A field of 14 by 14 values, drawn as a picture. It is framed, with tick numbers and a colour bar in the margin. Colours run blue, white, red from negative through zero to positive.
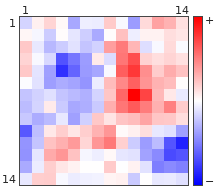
Average level on the scale: 50%. Ninth with the lowest average: bottom right. Ninth with the highest average: middle right. Mirror symmetry: none.
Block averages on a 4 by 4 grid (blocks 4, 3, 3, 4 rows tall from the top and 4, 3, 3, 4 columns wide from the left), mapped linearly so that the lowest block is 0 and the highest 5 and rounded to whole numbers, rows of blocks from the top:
2 1 3 3
1 0 5 4
1 2 4 3
2 3 2 0
